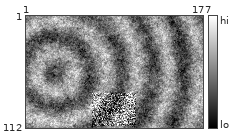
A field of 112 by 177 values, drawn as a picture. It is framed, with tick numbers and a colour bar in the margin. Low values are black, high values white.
Roughest part: bottom middle. Histogram: bell-shaped. Rings: centred on the middle left. Slope: none. Odd patch: rougher, in the bottom middle.
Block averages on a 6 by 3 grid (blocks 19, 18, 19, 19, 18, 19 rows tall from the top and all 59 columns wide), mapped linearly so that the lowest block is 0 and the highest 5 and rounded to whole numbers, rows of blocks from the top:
4 2 2
0 3 2
3 3 1
4 2 2
1 2 2
5 1 2
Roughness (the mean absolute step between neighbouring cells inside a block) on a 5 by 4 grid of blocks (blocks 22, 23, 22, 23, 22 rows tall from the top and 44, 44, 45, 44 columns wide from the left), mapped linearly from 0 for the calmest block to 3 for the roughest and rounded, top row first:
0 0 0 0 | 0 0 0 0 | 0 0 0 0 | 0 2 2 0 | 0 3 3 0
